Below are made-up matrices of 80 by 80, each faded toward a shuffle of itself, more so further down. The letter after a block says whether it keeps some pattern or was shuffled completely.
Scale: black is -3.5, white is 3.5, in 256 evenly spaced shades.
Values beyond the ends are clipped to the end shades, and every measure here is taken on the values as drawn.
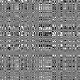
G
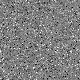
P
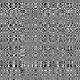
G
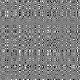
G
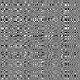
G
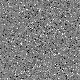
P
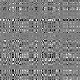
G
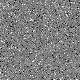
P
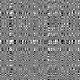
G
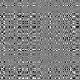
G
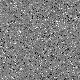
P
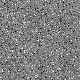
P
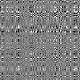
G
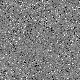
P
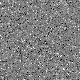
P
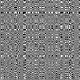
G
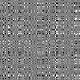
G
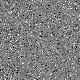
P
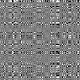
G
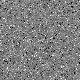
P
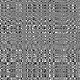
G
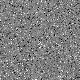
P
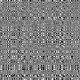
G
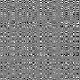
G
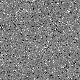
P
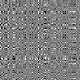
G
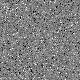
P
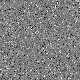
P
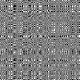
G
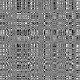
G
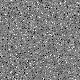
P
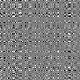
G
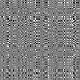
G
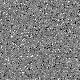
P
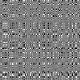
G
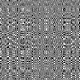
G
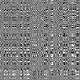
G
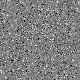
P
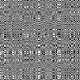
G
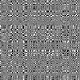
G
